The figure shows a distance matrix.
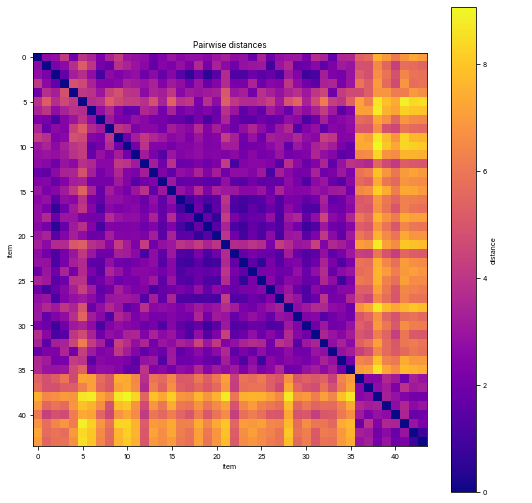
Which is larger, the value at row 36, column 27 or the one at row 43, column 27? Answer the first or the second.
the second
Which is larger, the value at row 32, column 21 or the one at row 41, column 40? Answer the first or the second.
the second
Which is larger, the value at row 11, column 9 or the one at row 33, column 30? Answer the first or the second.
the first
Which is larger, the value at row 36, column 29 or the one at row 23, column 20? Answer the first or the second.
the first
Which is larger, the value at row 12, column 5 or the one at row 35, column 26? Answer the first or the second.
the first
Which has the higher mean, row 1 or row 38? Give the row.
38
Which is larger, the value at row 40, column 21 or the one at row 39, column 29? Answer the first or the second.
the first
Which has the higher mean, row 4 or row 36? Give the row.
36
